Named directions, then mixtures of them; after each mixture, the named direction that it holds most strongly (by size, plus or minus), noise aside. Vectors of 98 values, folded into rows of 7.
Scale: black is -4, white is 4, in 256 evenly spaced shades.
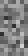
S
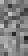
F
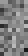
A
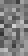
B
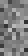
A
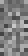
A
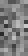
B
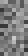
A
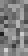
S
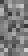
A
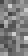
F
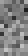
F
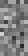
S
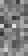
B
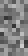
S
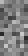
F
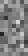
S
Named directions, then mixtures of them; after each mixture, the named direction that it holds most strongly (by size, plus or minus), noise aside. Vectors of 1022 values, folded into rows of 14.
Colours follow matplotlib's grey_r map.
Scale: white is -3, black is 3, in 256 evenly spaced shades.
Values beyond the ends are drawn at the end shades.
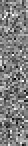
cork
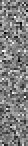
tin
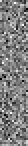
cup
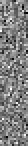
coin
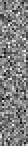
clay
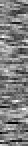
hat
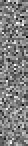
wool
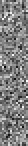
cork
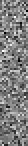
tin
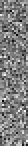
clay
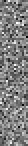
wool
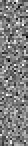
wool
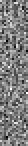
coin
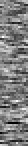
hat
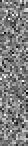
cup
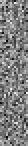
coin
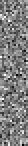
clay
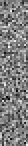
clay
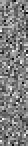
coin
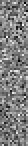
tin
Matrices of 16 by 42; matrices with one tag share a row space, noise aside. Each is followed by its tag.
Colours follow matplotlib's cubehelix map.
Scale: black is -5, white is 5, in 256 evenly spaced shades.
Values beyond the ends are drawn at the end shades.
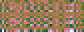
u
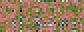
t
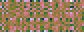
u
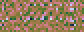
u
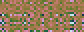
u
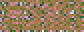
u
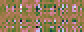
t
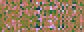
t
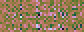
t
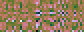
t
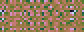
u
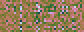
t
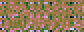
u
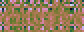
u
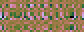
u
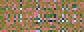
t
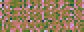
u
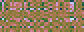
u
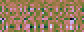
u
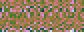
u
